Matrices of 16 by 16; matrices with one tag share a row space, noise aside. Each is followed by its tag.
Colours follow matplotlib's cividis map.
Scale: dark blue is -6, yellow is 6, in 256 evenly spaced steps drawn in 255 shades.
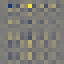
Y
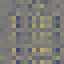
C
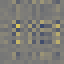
C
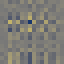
Y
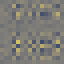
C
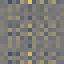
Y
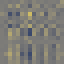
Y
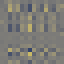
Y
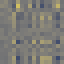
C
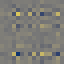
C
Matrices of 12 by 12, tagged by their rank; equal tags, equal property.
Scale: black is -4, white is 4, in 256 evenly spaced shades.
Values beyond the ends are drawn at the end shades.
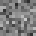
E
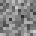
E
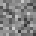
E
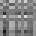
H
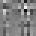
H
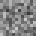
E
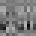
H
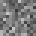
E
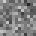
E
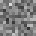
E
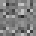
H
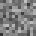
E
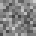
E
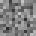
E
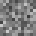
E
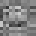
H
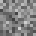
E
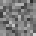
E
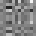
H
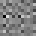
H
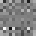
H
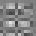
H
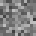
E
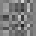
H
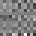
H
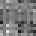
H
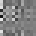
H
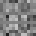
H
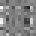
H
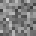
E
